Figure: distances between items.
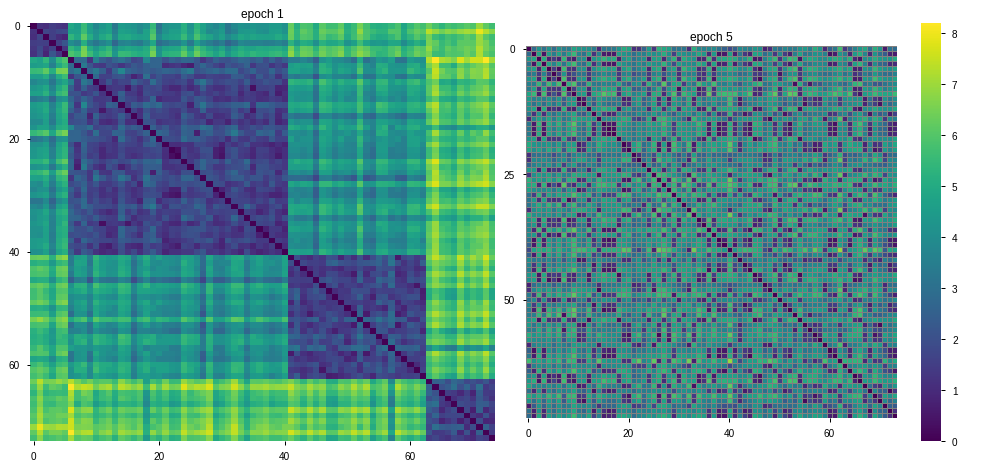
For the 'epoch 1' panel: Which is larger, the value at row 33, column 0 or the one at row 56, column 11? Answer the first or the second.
the second
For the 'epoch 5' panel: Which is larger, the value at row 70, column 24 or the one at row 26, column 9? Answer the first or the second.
the second
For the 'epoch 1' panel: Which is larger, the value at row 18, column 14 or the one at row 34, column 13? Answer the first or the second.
the first
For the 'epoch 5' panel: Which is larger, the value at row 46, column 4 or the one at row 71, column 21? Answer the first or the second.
the second
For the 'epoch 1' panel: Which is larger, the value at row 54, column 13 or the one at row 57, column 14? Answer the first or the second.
the second
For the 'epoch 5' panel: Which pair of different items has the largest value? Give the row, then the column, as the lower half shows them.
62, 40
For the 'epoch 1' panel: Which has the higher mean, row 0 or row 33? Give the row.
0
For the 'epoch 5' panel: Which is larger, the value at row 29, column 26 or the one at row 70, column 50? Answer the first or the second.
the first
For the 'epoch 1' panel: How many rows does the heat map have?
74
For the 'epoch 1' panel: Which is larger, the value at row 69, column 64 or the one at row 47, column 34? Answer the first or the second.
the second
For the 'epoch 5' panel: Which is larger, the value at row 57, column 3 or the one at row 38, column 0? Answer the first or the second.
the first
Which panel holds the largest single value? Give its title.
epoch 1
